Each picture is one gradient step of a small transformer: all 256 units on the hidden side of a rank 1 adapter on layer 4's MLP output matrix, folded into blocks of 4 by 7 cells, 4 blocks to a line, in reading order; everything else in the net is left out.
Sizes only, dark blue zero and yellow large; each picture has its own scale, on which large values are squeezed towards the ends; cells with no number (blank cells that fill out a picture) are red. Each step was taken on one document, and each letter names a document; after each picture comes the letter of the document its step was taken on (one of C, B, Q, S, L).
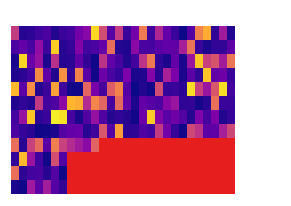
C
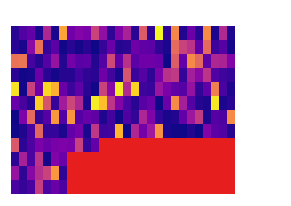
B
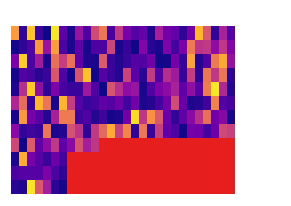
C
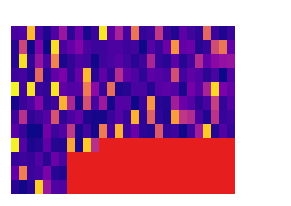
C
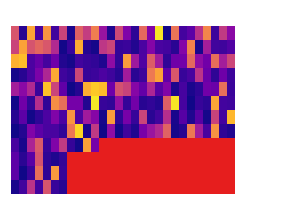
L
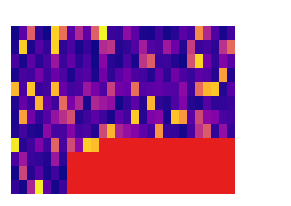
C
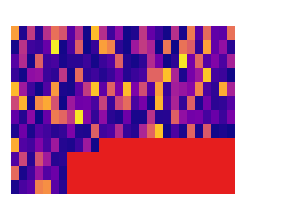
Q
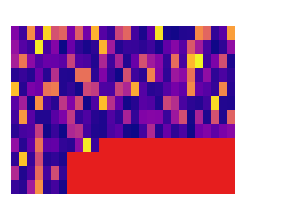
L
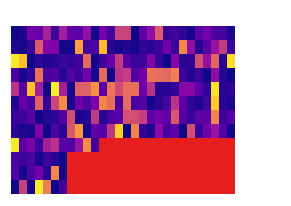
B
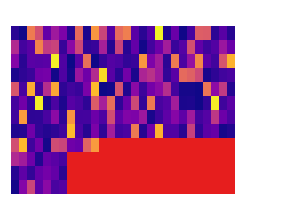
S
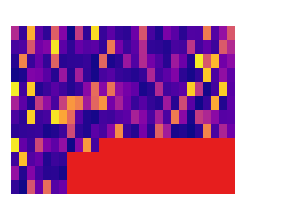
C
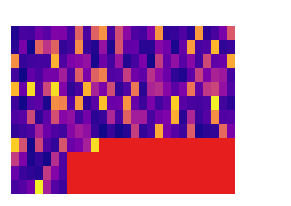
S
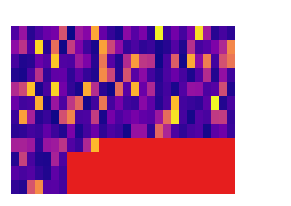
S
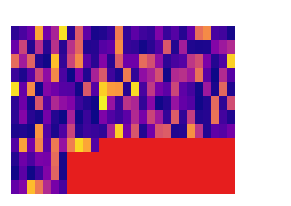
S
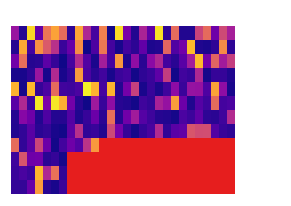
L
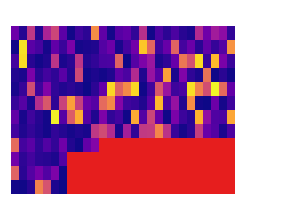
Q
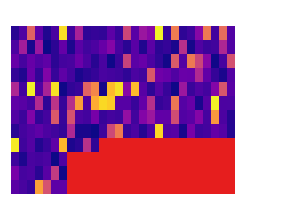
B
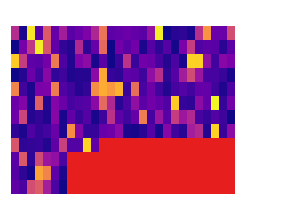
L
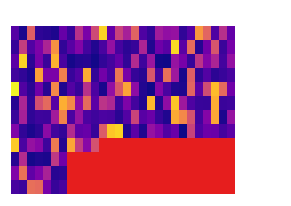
C
